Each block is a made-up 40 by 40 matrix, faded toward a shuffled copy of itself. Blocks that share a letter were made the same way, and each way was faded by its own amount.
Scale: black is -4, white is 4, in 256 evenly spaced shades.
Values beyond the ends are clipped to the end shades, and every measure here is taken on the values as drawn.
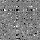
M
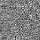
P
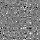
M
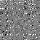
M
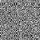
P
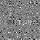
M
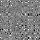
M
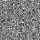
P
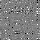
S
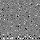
M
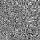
P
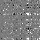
S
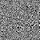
P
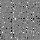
S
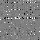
S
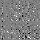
S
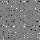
S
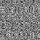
P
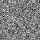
P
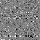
M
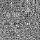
P
